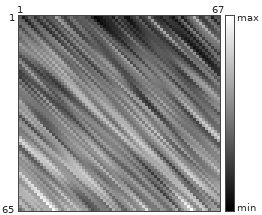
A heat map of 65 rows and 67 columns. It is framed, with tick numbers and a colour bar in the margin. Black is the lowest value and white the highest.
Average level on the scale: 50%. Odd rows or columns: none. Grain: diagonal, down to the right. Slope: up to the bottom.
